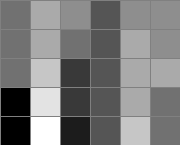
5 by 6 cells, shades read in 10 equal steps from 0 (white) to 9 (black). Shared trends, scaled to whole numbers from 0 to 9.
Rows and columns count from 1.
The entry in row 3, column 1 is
5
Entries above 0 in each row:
6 6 6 6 5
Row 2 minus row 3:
0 1 -2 0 0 1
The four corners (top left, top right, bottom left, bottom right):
5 4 9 5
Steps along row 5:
down up down down up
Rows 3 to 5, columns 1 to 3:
5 2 7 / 9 1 7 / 9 0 8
